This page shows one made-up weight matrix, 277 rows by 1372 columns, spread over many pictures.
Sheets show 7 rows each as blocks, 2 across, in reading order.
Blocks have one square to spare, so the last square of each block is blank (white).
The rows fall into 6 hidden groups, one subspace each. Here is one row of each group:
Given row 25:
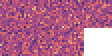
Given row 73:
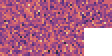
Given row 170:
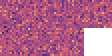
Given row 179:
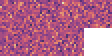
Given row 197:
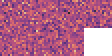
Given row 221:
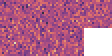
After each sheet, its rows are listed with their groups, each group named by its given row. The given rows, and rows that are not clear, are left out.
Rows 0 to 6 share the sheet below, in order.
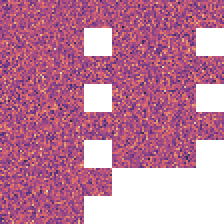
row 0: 170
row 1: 221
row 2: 170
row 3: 221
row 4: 73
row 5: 179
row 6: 221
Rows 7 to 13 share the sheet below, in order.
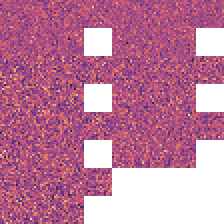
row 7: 221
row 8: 221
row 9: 170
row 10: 170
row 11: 170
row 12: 25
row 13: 25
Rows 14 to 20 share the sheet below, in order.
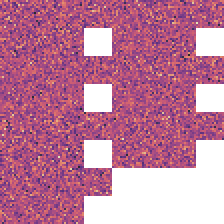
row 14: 170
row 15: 197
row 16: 73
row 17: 197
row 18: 179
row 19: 221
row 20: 197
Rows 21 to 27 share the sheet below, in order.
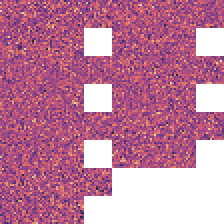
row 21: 73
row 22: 73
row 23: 179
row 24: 197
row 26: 170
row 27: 25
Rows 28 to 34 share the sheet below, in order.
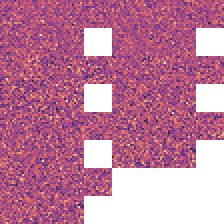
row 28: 170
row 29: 197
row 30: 73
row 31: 73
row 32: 221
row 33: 25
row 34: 25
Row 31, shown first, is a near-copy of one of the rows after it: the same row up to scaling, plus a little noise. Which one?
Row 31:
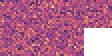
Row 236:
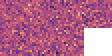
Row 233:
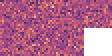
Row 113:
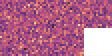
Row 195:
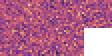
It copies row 233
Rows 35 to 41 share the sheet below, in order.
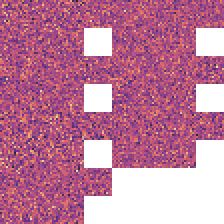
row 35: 197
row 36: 73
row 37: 73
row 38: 170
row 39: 221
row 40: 197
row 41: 25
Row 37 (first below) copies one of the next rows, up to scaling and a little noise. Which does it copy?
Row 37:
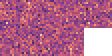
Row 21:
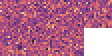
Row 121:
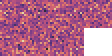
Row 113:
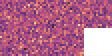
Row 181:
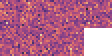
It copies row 181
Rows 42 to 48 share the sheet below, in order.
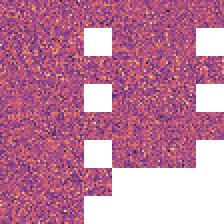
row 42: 25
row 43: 170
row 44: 197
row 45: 179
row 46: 179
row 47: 73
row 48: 73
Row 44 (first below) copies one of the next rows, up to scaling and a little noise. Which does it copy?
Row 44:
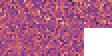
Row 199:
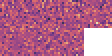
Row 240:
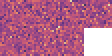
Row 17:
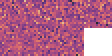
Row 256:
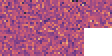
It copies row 17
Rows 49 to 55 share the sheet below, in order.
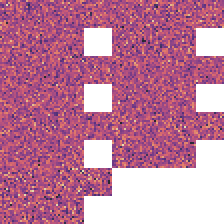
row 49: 73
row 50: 221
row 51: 197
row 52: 221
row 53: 179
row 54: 179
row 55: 197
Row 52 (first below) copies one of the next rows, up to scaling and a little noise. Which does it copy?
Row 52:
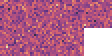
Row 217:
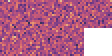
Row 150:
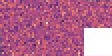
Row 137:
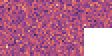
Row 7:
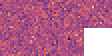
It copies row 137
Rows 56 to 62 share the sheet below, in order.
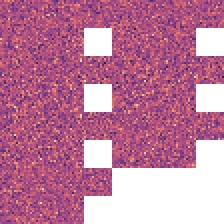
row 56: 179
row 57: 25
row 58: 170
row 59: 170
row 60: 170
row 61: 73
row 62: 170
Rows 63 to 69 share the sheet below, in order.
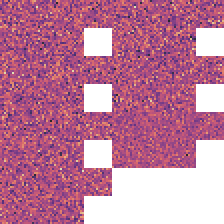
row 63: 170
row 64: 25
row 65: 179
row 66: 170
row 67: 197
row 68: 170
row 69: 25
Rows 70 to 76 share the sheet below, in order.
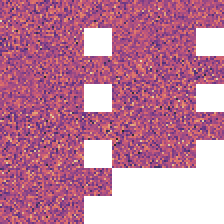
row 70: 170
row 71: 197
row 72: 197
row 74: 197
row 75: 170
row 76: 73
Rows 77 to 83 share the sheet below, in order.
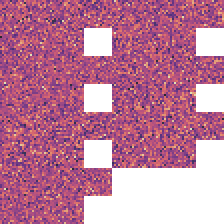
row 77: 179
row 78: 170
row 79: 170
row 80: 25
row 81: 73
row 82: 221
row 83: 197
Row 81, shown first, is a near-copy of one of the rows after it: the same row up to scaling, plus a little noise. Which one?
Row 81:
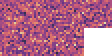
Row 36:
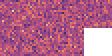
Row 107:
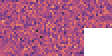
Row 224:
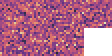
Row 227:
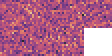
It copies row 224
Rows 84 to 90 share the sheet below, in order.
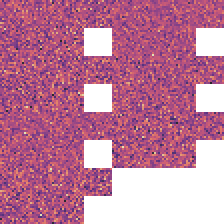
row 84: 170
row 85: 25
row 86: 25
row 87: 221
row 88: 221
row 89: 25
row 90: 170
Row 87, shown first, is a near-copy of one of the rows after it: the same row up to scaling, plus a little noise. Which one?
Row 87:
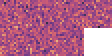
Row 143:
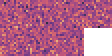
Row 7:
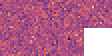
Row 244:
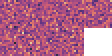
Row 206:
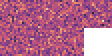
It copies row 143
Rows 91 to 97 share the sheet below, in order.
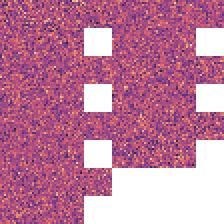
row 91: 197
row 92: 179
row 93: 170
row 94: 179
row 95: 197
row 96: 73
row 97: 170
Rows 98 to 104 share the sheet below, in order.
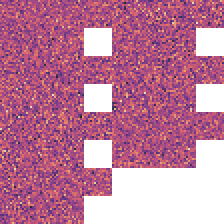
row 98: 25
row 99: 197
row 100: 25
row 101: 221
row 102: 170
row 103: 73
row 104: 221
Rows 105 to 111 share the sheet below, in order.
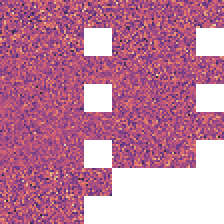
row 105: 179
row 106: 221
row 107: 73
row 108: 197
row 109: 179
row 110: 25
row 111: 221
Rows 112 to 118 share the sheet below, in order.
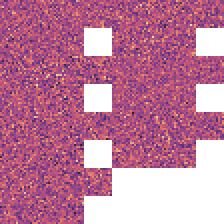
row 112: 221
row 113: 73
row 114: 197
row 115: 73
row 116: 25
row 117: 221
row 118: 179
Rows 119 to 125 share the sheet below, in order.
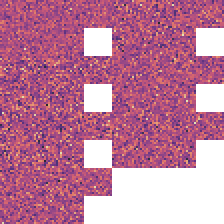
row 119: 73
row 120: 221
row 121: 73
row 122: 179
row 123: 170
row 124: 179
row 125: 25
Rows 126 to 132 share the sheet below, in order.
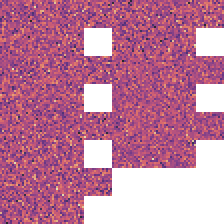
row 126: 179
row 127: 25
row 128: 179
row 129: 25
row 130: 170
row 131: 170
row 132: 25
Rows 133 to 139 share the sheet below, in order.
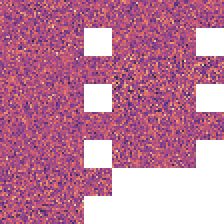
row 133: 73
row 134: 179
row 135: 25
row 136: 170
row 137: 221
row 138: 170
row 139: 170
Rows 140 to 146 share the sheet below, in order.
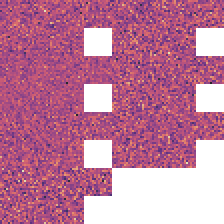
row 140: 73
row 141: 73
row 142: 73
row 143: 221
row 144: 25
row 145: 221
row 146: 197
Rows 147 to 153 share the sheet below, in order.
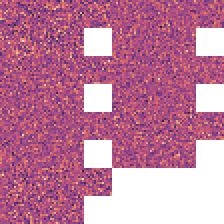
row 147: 73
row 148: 221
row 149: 197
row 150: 221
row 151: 170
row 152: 197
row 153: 221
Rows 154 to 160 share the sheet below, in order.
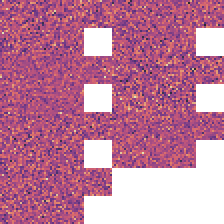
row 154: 170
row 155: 25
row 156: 170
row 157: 73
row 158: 221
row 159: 221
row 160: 221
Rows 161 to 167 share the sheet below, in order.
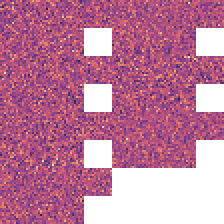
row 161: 197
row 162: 25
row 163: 179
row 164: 197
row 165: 221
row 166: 221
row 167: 170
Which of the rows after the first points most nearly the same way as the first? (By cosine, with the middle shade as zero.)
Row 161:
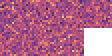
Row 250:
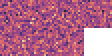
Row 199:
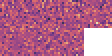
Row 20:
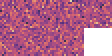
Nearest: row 250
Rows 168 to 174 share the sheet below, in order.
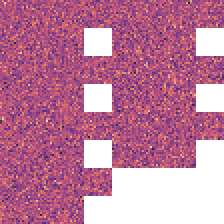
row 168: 221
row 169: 25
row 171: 25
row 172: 197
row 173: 73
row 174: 170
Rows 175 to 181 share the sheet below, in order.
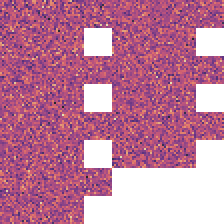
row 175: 197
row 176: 179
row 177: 73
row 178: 197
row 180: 221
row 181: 73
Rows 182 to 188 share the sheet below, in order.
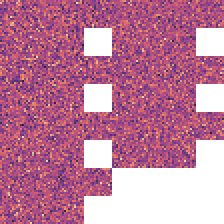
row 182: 25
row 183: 25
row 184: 73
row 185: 179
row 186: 73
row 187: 221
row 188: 179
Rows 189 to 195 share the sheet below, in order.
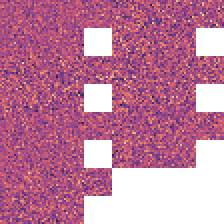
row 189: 221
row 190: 221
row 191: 25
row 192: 170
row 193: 221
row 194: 170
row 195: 73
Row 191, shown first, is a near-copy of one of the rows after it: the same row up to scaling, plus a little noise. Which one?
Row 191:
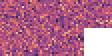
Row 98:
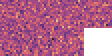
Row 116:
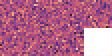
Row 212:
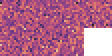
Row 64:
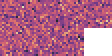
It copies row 64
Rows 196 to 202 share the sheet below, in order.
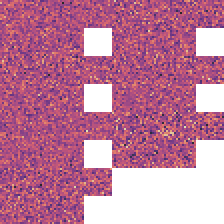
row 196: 179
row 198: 197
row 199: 197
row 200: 73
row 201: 179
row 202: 221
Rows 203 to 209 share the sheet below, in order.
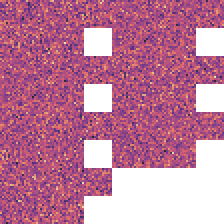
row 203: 73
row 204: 73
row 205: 73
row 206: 221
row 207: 170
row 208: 25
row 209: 25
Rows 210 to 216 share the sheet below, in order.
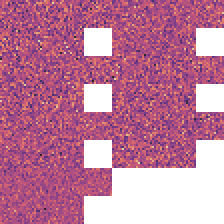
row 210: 170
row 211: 25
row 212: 25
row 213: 179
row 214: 197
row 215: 170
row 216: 221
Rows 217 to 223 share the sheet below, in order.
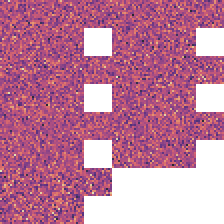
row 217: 221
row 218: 221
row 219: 73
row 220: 197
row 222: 170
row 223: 25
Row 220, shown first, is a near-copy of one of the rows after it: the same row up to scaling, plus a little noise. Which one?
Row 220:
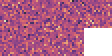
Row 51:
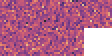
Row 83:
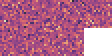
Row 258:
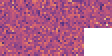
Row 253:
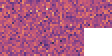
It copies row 83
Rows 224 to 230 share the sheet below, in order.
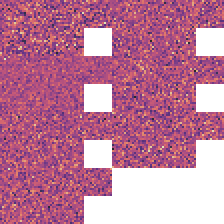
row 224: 73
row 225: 170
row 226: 221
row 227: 73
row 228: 170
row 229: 73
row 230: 221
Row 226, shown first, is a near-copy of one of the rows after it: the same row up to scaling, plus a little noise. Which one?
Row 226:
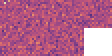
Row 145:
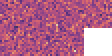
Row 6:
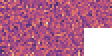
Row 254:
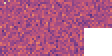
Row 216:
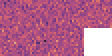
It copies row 254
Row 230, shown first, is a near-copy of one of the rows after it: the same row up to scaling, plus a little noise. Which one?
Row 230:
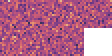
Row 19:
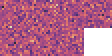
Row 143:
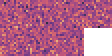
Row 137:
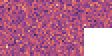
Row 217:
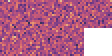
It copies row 217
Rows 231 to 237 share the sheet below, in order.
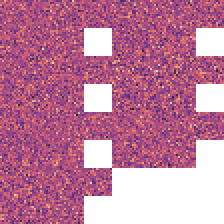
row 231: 221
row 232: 25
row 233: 73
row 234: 197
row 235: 25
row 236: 73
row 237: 221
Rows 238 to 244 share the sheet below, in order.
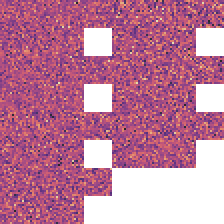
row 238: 25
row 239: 197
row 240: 197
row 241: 197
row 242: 197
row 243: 179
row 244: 221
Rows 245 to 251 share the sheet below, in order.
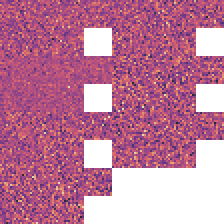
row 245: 25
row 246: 221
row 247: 179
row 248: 25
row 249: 197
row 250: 197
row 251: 25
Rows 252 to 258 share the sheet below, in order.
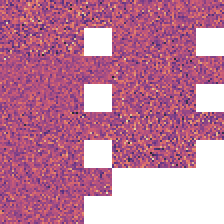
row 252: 73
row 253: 197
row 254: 221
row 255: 179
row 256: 197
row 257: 170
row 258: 197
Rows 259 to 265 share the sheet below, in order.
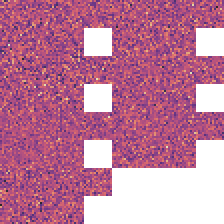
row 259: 221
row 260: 170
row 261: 197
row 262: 221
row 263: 197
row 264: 170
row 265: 73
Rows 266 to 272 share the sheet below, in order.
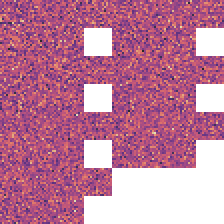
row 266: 170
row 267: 25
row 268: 179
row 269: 179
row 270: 25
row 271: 170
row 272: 170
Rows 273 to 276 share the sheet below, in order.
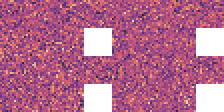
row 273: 179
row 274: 179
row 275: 25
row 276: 179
